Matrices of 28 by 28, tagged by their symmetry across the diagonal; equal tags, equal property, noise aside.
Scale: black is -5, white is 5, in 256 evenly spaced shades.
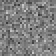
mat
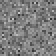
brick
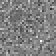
brick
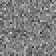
mat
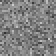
mat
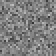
mat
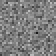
mat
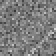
brick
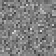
mat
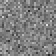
mat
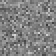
mat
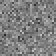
brick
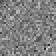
brick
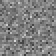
mat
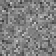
brick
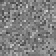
brick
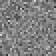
brick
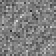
brick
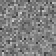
brick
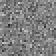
mat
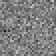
mat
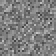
brick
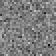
mat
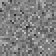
brick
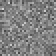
brick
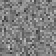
mat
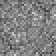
brick
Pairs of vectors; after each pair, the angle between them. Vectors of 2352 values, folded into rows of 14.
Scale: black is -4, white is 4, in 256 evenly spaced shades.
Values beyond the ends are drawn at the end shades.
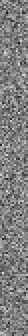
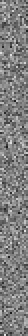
orthogonal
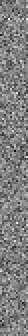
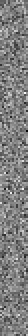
orthogonal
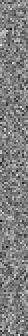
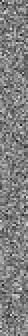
partly opposed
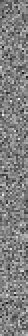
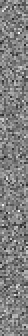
partly opposed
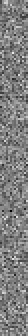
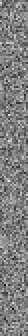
partly opposed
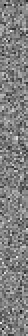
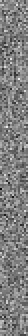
orthogonal
